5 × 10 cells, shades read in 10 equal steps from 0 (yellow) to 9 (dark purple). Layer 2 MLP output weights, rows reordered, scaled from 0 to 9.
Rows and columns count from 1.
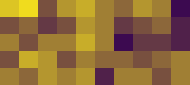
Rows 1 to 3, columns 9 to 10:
4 9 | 5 8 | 7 8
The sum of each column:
21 18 23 23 14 25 30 26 27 33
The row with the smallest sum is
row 1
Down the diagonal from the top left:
1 5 4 6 3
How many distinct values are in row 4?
5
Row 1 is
1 0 6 3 2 4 5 3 4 9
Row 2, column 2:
5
